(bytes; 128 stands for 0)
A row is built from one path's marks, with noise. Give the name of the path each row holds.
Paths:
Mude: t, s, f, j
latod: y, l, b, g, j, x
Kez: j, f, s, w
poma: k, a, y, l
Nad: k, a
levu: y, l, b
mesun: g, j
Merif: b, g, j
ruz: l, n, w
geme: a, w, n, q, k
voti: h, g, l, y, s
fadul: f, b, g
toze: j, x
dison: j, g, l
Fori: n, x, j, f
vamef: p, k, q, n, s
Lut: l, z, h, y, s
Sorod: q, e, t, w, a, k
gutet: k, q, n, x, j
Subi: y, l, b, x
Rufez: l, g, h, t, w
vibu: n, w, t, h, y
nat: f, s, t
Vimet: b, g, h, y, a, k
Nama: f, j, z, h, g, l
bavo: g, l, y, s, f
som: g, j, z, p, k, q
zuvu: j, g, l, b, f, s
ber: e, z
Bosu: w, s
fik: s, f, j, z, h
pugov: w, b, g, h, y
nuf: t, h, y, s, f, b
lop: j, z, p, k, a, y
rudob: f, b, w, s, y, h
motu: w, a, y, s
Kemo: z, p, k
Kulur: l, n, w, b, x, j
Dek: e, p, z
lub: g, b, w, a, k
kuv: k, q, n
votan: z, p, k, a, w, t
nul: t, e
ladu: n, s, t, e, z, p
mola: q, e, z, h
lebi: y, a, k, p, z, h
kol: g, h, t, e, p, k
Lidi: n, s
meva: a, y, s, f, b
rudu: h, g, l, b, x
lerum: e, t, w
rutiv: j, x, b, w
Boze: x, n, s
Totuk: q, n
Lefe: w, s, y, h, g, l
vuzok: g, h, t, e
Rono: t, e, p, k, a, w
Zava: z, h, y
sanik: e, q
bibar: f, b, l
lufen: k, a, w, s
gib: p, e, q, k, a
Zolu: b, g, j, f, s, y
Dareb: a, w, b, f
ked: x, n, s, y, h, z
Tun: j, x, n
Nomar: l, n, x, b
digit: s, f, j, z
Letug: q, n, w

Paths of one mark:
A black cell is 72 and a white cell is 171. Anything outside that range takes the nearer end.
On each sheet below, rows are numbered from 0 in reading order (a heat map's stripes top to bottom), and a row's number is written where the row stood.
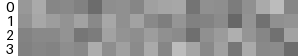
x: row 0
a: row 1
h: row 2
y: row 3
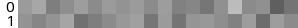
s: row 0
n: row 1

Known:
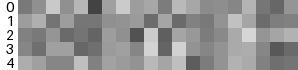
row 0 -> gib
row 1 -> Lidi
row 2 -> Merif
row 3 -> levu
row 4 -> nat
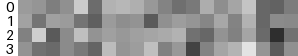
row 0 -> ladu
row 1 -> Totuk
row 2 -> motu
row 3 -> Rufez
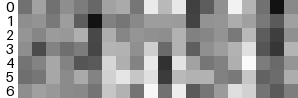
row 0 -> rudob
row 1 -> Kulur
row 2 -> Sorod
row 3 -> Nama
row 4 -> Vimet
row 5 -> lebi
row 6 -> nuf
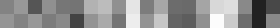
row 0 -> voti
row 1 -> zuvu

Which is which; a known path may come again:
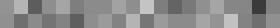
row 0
Bosu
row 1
dison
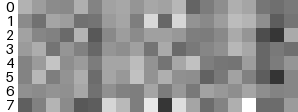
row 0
nat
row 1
levu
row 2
digit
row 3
Lidi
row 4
Nad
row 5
lufen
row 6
nul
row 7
Vimet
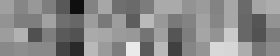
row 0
gutet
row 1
Letug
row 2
ked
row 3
rudu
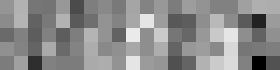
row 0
toze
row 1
Kez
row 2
pugov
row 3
vibu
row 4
Lefe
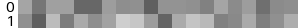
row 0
Totuk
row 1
Kemo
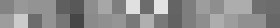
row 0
Subi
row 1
Boze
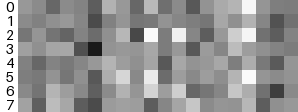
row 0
vuzok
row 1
sanik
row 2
Zolu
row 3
Nomar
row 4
Zava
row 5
kol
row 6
bibar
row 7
kuv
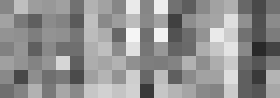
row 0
meva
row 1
Rufez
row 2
nuf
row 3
voti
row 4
ladu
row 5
Nama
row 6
lebi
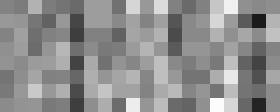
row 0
fadul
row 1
fik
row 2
rutiv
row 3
lerum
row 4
Sorod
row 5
lub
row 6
gib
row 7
zuvu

